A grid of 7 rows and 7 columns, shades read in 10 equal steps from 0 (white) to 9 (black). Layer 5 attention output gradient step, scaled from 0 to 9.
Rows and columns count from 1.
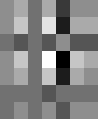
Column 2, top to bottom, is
3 2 6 2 3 5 4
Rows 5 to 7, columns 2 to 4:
3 5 2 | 5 5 6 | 4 5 4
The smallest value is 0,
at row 4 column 4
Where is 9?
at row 4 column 5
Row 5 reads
4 3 5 2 8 3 4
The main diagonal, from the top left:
4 2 5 0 8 5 4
